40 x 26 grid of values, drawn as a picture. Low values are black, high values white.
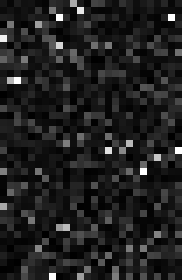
There are no regular stripes. The values are skewed, with a long tail toward high values. Overall the values sit about 10% of the way up the scale. The halves do not mirror each other. No single row or column stands out from its neighbours. Fine speckle covers the field. There is no seam.
